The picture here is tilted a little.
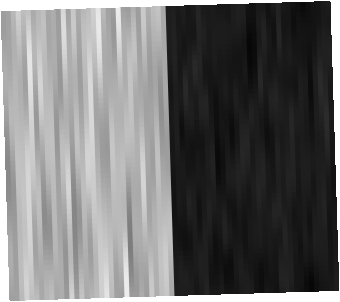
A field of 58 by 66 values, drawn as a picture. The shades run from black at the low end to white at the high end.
It is made of 1 by 2 panels. Panel 1,1: high, streaked downward. Panel 1,2: very low, streaked downward, faint in contrast.
